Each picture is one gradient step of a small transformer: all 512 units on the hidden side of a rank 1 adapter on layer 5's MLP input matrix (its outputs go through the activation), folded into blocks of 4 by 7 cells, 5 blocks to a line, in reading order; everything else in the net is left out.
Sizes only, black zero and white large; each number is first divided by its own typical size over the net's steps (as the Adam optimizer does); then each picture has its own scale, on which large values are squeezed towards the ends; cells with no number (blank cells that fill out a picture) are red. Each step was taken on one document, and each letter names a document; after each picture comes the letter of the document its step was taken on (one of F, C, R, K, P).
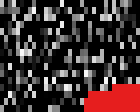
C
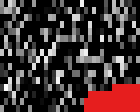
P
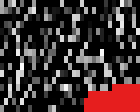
C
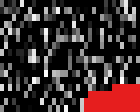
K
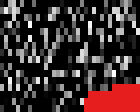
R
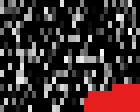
C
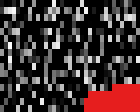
P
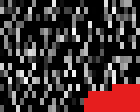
P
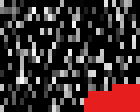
C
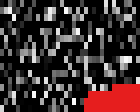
P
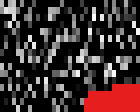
R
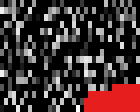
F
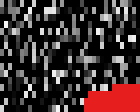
K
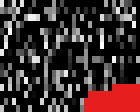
K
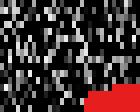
P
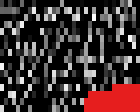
F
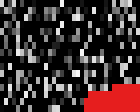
C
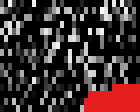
K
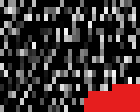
F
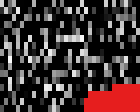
P
